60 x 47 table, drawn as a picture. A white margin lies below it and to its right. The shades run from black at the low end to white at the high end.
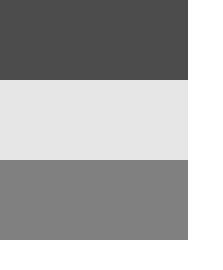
The table splits into 3 rows of 1 panel. Panel 1,1: low, flat. Panel 2,1: very high, flat. Panel 3,1: middling, flat.
